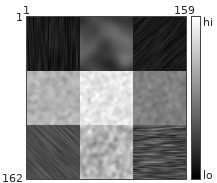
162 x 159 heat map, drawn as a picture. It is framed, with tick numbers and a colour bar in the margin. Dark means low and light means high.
The table splits into 3 rows of 3 panels. Panel 1,1: very low, streaked downward, faint in contrast. Panel 1,2: low, smooth. Panel 1,3: very low, slanting up to the right, faint in contrast. Panel 2,1: high, blotchy, faint in contrast. Panel 2,2: very high, blotchy, faint in contrast. Panel 2,3: middling, blotchy, faint in contrast. Panel 3,1: low, slanting down to the right, faint in contrast. Panel 3,2: high, blotchy. Panel 3,3: low, streaked across.
